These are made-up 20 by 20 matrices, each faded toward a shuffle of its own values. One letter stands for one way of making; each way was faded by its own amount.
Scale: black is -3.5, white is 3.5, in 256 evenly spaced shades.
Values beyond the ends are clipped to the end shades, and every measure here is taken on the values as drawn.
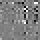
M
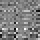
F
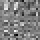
F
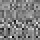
F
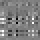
M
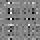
M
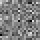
F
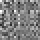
F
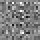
F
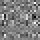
F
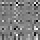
M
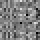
F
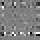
M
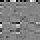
M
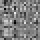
F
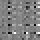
M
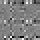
M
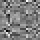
F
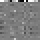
M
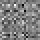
F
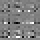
M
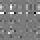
M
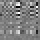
M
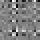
M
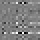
M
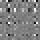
M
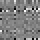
M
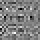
F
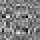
F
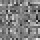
F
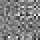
F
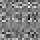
F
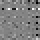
M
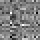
F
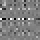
M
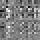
F
